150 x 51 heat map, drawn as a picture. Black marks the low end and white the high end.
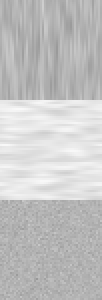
It is made of 3 by 1 panels. Panel 1,1: high, streaked downward, faint in contrast. Panel 2,1: very high, streaked across, faint in contrast. Panel 3,1: high, fine-grained, faint in contrast.
